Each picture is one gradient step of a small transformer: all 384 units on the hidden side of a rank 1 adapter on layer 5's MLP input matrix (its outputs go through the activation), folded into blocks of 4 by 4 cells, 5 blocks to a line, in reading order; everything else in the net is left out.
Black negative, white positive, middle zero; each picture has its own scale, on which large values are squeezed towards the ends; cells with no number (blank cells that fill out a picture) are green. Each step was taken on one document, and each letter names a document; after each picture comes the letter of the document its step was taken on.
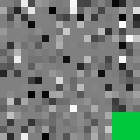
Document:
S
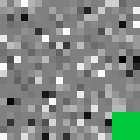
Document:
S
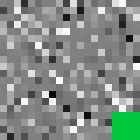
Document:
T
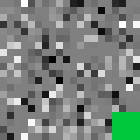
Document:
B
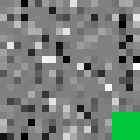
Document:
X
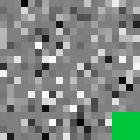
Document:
B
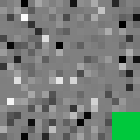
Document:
S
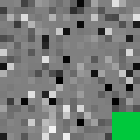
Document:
B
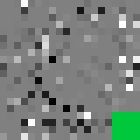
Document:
B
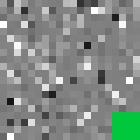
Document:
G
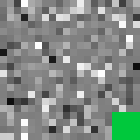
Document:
T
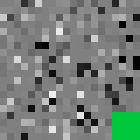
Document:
B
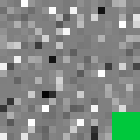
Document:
S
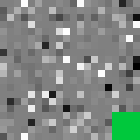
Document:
X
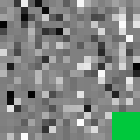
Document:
T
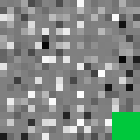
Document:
X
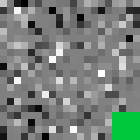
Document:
G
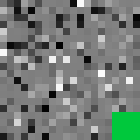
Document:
G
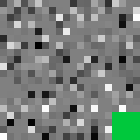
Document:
S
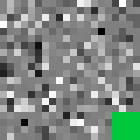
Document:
T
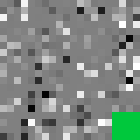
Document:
B
